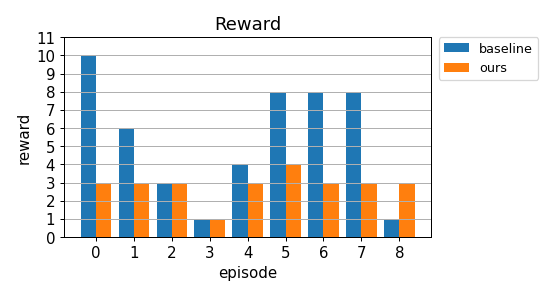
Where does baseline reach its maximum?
0
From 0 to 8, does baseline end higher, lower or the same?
lower
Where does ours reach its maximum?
5
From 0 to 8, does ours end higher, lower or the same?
the same
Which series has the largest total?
baseline
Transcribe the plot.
Title: Reward
x-axis: episode, ticks 0 1 2 3 4 5 6 7 8
y-axis: reward, ticks 0 1 2 3 4 5 6 7 8 9 10 11
Legend: baseline, ours
Values:
baseline: 10 6 3 1 4 8 8 8 1
ours: 3 3 3 1 3 4 3 3 3
